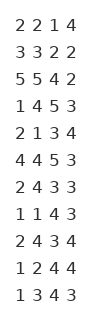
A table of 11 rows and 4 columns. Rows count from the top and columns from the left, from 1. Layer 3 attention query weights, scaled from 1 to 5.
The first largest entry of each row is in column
4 1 1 3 4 3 2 3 2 3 3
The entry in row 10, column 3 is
4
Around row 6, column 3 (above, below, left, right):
3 3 4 3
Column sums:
24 33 38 35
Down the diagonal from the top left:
2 3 4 3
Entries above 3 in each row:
1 0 3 2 1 3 1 1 2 2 1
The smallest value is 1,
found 7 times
